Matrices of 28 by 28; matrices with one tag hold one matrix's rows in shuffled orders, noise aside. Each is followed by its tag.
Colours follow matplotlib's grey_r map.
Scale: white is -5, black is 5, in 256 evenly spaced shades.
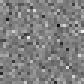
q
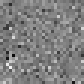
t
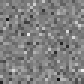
q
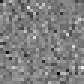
q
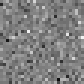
q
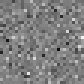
q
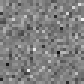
q
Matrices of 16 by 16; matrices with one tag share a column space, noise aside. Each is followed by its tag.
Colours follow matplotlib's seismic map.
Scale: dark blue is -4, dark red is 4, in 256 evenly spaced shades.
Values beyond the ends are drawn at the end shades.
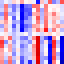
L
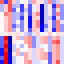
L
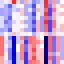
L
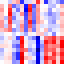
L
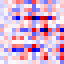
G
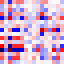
G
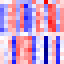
L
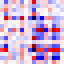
G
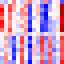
L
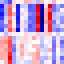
L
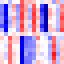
L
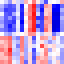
L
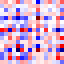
G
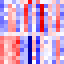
L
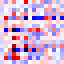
G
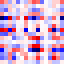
G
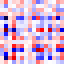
G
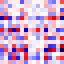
G
